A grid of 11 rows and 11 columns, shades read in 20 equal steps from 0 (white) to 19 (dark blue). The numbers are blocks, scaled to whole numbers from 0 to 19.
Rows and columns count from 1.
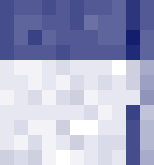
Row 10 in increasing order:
1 1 2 2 2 3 3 3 4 6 15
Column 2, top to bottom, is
14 13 13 14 1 2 2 2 3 1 3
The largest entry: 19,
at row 3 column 10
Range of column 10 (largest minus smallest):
17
